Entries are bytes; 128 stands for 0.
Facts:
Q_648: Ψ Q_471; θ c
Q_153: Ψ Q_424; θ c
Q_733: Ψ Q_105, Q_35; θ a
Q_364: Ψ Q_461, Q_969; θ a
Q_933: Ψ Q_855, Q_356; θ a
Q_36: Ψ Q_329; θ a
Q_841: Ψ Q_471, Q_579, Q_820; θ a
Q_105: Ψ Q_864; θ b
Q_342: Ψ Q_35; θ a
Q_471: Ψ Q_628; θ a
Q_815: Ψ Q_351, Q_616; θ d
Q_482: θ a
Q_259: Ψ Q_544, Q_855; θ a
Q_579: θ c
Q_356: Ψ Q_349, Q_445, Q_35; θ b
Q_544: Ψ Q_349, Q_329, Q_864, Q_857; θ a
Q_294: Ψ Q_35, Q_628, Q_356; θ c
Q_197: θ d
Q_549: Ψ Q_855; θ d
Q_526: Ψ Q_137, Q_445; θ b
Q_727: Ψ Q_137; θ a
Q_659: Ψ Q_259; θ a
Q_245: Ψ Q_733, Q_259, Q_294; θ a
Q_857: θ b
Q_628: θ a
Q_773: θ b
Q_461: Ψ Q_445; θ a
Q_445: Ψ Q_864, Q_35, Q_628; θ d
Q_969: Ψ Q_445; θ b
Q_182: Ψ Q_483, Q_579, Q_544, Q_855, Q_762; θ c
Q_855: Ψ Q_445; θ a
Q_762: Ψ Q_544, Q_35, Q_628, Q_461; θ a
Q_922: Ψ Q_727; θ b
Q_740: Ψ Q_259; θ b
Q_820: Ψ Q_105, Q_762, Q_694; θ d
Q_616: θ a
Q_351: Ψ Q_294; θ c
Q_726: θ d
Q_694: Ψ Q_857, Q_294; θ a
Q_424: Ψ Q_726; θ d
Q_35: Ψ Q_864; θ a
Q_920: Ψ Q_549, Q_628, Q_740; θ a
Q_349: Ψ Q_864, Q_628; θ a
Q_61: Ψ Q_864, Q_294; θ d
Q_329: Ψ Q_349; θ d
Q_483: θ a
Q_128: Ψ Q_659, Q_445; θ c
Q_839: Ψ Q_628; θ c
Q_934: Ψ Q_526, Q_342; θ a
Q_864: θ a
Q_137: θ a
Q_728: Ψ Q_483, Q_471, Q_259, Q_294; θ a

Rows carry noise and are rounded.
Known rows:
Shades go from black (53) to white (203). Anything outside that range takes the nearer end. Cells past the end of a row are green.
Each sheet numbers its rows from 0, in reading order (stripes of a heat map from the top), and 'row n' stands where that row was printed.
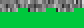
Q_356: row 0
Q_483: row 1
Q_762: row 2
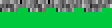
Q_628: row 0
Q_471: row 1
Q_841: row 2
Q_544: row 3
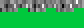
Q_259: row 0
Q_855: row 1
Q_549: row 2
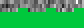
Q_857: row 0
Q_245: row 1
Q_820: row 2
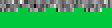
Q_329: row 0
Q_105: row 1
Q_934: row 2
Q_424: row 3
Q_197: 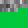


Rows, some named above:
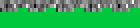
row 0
Q_259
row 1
Q_105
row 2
Q_137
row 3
Q_855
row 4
Q_549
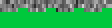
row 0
Q_694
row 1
Q_969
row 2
Q_659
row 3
Q_61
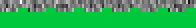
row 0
Q_820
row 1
Q_933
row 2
Q_579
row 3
Q_526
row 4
Q_922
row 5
Q_294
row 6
Q_349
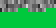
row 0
Q_544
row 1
Q_128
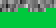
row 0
Q_864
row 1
Q_648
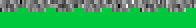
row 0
Q_920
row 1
Q_351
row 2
Q_740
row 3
Q_351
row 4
Q_549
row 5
Q_762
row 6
Q_153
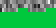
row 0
Q_727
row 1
Q_182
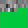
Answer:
Q_445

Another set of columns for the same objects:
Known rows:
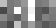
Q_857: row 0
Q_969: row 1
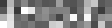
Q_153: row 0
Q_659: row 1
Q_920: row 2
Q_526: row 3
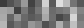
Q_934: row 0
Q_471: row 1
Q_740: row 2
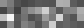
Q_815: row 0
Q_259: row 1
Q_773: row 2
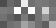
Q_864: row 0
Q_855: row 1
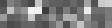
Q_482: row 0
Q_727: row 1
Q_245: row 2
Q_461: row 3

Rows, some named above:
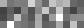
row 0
Q_839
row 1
Q_329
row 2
Q_526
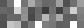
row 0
Q_579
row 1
Q_839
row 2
Q_105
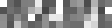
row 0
Q_356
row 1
Q_922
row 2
Q_969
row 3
Q_153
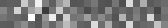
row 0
Q_35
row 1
Q_922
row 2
Q_549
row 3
Q_351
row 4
Q_820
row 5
Q_61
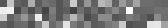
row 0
Q_727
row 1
Q_61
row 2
Q_648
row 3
Q_762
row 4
Q_628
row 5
Q_294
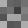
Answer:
Q_933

